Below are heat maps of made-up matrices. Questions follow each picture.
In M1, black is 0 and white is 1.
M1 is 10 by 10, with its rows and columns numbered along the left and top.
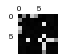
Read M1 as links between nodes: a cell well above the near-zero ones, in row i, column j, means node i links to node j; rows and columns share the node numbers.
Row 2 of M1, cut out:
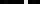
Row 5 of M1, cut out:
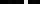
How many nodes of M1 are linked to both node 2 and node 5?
1
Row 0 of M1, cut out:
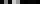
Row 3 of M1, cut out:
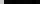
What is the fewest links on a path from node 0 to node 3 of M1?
1
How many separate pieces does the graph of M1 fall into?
2
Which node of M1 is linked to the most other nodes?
node 6
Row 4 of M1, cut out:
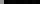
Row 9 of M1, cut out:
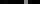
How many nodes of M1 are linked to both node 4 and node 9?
0
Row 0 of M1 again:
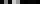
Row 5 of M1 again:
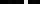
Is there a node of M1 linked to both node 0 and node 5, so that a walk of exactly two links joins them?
no
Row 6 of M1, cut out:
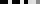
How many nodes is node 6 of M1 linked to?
5
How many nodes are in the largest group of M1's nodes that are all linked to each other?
2
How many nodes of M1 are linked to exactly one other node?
8
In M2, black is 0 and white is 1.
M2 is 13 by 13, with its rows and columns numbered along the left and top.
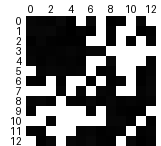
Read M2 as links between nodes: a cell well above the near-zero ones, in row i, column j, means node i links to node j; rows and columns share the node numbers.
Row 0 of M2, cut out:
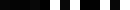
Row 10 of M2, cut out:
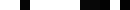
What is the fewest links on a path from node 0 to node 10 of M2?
1
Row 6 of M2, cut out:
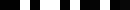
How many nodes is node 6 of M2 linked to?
5
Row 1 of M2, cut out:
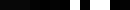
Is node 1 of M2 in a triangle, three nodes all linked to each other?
yes
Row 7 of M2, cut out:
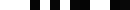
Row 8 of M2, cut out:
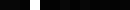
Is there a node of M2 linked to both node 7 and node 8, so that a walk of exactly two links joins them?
no
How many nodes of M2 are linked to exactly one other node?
1
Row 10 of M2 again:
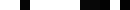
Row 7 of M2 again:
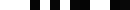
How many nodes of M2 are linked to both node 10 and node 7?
4
